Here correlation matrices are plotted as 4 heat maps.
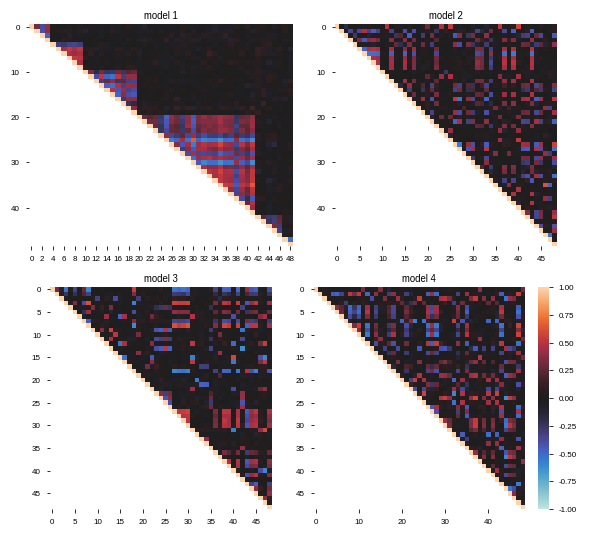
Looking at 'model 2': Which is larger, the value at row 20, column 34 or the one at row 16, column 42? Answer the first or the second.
the second
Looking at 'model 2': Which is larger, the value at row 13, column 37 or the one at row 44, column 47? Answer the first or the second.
the first
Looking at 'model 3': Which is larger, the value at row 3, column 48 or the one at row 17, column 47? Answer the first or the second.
the first
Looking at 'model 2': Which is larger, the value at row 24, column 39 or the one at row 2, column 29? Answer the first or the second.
the first
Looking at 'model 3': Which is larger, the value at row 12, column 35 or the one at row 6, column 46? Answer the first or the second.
the second
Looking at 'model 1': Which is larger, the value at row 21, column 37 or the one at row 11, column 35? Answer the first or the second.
the first
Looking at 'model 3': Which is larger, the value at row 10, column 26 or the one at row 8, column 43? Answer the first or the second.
the first
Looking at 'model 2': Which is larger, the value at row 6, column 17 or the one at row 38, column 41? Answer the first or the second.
the second
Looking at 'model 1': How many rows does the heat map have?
49
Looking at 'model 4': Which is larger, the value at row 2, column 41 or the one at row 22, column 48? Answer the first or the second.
the first
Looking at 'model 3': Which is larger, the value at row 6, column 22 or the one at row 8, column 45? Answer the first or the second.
the second
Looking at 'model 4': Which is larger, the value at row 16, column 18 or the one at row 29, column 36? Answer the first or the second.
the second
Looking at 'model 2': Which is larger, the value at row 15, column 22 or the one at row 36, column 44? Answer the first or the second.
the first
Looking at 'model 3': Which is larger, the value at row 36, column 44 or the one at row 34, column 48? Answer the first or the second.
the first
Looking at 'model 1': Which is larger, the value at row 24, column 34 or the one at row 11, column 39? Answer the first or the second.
the second
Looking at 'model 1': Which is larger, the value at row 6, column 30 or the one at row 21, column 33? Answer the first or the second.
the second
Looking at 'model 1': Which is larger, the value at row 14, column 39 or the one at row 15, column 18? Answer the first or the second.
the first
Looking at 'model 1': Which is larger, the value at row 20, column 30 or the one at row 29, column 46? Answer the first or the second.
the second
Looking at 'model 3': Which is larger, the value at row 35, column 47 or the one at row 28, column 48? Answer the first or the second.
the second
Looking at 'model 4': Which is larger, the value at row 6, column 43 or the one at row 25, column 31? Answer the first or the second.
the first
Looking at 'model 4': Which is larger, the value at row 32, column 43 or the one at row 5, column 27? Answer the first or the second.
the first
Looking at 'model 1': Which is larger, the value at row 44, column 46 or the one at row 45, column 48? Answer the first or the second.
the second
